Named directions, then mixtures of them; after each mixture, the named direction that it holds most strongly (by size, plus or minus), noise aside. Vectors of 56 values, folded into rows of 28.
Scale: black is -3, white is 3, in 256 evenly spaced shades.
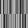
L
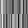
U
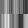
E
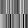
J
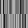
L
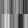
E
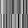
U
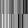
E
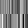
J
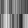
E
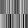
J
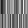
U
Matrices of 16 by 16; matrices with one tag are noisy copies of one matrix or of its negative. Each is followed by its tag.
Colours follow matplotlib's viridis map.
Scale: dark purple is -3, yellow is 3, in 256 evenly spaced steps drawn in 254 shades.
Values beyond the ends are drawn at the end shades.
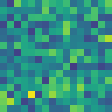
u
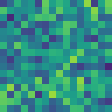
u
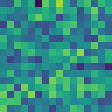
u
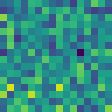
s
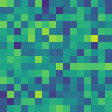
u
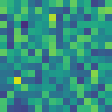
s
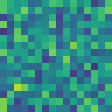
s
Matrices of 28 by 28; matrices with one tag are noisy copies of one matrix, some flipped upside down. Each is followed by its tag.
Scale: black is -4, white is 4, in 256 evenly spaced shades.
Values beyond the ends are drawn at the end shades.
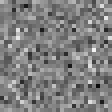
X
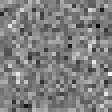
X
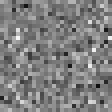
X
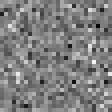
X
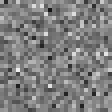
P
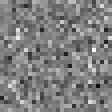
X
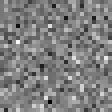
P
